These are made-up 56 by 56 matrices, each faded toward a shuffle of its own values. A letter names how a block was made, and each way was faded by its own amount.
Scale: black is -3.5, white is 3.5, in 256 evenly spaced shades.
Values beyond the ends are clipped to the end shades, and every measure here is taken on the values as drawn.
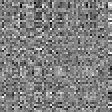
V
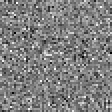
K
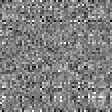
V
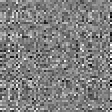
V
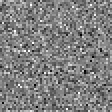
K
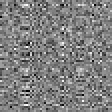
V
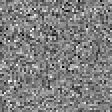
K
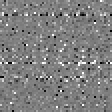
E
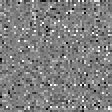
E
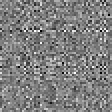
V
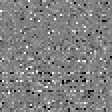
E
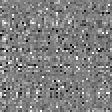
E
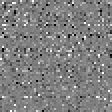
E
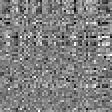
V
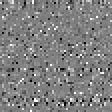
E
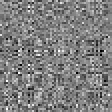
V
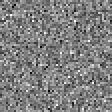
K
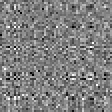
V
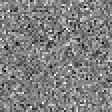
K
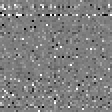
E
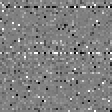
E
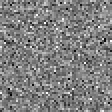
K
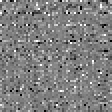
E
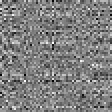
V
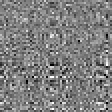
V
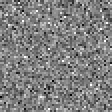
K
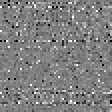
E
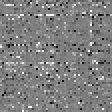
E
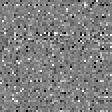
E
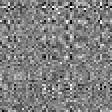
V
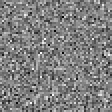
K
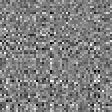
V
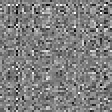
V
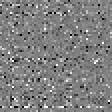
E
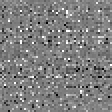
E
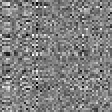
V
